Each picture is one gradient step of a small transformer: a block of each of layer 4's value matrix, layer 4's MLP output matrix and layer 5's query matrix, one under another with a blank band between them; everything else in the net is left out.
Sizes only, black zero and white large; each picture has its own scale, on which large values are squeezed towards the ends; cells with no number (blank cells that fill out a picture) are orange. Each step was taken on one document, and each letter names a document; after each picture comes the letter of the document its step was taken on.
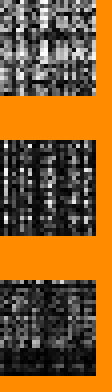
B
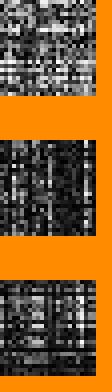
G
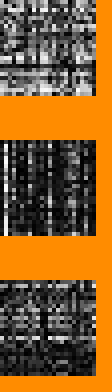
B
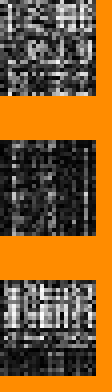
G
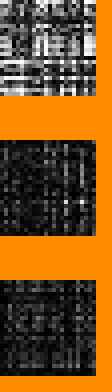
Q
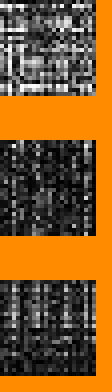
G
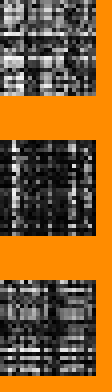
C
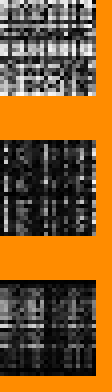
Q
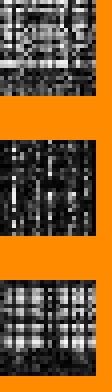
G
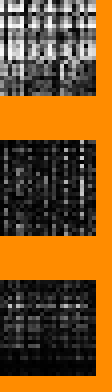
Q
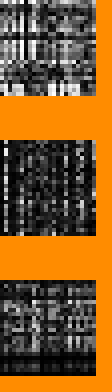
Q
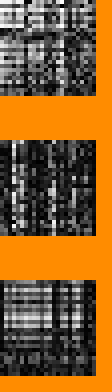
G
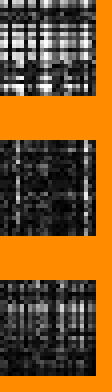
C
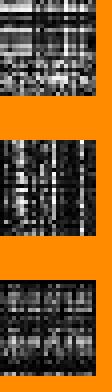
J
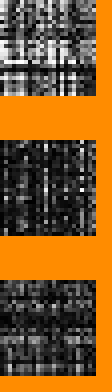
Q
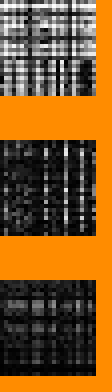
Q
